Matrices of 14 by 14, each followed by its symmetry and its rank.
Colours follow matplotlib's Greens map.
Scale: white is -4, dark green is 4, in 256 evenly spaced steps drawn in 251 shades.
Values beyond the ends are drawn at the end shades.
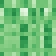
neither, rank two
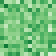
neither, rank three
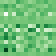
neither, rank two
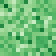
symmetric, full rank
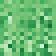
neither, rank three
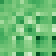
symmetric, rank two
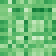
neither, rank two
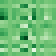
neither, rank two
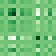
symmetric, rank one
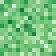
symmetric, full rank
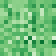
neither, rank three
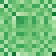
symmetric, rank two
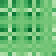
symmetric, rank one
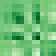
symmetric, rank two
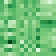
neither, rank three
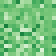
neither, rank three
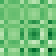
symmetric, rank one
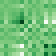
symmetric, rank two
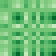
symmetric, rank one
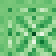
symmetric, rank two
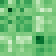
symmetric, rank two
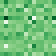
neither, rank two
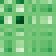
symmetric, rank one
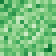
symmetric, full rank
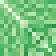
symmetric, full rank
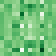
neither, rank two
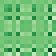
symmetric, rank one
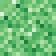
symmetric, full rank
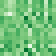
neither, rank three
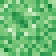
symmetric, full rank
